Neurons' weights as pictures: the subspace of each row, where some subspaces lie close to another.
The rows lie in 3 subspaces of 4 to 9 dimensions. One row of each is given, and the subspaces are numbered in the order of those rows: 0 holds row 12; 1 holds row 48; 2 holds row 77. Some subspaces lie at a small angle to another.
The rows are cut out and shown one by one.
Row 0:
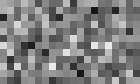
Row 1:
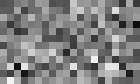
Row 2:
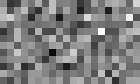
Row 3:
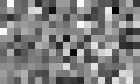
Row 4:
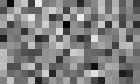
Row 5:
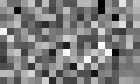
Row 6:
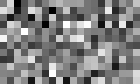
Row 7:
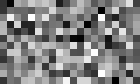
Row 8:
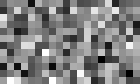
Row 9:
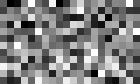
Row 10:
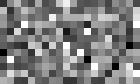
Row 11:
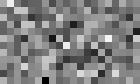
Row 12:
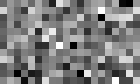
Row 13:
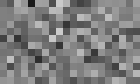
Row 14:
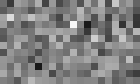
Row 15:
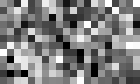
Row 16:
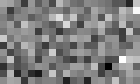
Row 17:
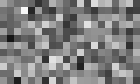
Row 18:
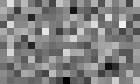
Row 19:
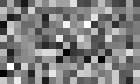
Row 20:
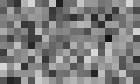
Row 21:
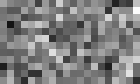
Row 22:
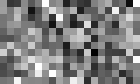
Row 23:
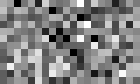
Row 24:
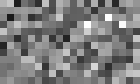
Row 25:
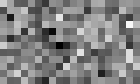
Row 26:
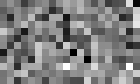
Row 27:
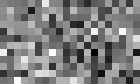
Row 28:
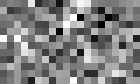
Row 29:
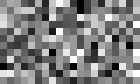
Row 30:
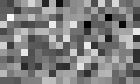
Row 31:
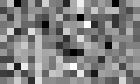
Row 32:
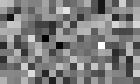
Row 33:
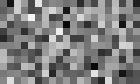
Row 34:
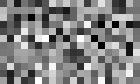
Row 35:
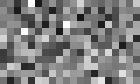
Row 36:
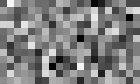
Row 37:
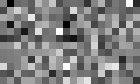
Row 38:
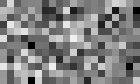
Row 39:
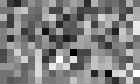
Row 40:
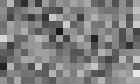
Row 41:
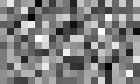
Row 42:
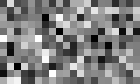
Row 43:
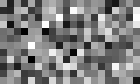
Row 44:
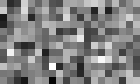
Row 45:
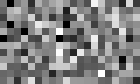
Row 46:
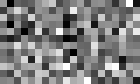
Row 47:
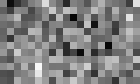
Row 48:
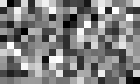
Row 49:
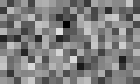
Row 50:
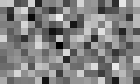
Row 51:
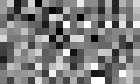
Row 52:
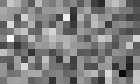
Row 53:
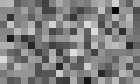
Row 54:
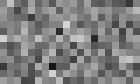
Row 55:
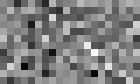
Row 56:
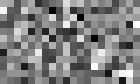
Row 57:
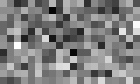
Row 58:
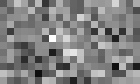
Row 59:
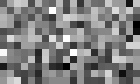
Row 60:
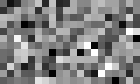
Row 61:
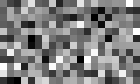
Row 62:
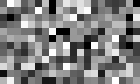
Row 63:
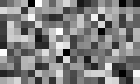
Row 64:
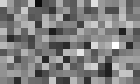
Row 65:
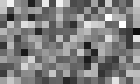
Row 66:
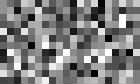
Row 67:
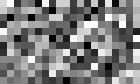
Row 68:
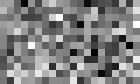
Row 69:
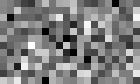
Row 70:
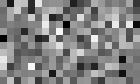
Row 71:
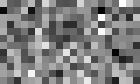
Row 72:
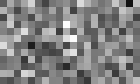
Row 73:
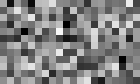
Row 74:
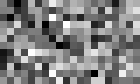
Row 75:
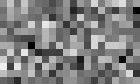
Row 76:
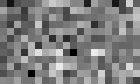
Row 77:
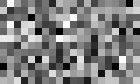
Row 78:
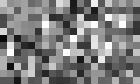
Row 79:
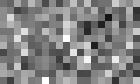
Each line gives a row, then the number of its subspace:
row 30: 2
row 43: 0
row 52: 0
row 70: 2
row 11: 0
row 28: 1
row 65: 2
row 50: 0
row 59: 1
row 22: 1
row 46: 2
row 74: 0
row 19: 0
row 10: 1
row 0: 1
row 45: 0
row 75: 0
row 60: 1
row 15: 1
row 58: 1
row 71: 0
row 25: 0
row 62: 1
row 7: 0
